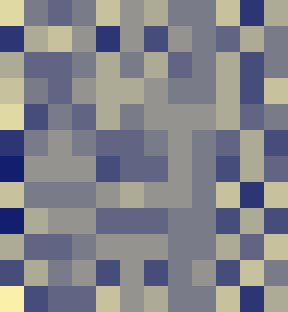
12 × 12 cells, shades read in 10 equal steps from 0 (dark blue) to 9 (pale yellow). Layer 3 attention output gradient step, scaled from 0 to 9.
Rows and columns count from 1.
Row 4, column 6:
6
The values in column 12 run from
2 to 7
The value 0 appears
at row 7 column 1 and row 9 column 1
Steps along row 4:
down down up up same down down same up down up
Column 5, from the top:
7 1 6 6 6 3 2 5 3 5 2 7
